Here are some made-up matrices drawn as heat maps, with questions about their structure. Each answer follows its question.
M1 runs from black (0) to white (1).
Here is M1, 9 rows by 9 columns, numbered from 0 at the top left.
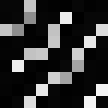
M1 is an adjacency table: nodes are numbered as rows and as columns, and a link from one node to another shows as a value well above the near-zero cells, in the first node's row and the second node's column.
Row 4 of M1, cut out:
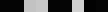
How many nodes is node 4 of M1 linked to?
3
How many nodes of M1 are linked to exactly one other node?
1
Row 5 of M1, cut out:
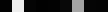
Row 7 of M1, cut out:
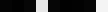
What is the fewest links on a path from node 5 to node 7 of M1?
4
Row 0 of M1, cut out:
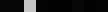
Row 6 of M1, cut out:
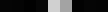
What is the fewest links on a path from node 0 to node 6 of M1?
3
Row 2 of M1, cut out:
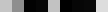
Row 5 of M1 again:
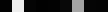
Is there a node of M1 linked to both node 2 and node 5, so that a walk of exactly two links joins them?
yes
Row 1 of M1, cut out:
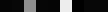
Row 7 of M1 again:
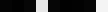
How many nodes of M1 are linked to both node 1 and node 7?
0
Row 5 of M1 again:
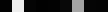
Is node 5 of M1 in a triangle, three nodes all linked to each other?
no
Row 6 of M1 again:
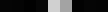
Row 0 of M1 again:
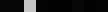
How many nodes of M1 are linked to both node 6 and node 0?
0
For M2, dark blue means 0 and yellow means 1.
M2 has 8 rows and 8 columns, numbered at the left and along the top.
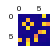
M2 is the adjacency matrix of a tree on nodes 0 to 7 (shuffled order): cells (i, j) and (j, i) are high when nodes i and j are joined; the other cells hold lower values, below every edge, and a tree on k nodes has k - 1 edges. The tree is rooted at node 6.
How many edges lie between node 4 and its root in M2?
1
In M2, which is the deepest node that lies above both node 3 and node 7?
2
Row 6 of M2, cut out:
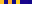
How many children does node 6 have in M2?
3
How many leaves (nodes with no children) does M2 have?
5
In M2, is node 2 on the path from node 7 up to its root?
yes
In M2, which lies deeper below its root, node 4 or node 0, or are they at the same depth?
the same depth
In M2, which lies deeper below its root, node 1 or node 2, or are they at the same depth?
node 1
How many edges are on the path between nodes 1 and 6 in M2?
2
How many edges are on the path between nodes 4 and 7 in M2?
3
